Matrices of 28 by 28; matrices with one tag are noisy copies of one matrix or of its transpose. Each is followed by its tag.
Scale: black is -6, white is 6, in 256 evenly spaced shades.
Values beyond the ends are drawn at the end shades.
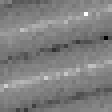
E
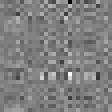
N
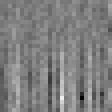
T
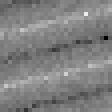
E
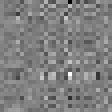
N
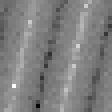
E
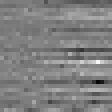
T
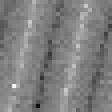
E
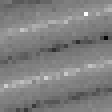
E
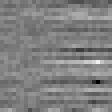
T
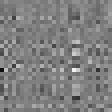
N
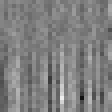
T
